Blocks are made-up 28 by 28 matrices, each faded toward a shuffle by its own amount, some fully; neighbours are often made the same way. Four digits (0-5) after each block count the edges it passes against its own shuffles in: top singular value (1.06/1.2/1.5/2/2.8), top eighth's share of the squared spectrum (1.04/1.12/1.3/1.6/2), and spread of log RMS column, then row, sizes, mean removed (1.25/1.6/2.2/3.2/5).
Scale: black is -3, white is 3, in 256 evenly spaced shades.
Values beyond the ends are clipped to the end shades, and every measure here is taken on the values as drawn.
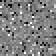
0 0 0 0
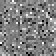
2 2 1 1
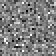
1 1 0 0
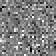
2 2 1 0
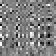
4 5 3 3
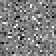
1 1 0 0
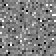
0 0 0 0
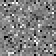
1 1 1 0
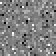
0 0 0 0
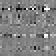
3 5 1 3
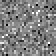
0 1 0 0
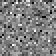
0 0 0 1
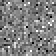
0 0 0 0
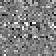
2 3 0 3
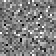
0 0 0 0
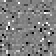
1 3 1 0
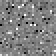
0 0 0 0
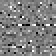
2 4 0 2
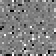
3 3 0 2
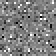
1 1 0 0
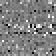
3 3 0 2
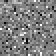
0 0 0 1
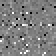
2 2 0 1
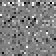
2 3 0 2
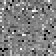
1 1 0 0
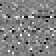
3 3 0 1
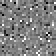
0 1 0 0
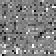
2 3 1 2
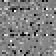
3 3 0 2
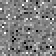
2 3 0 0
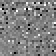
2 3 0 2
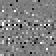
3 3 0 2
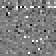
3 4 0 2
